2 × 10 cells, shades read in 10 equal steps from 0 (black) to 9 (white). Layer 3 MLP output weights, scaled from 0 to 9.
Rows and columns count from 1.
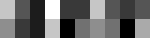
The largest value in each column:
7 3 1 9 2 4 7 4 2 6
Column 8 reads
3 4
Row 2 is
5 2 1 7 0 4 5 4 0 6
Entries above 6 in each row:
3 1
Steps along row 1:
down down up down same up down down up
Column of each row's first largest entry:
4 4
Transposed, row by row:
7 5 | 3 2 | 1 1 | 9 7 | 2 0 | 2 4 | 7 5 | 3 4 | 2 0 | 3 6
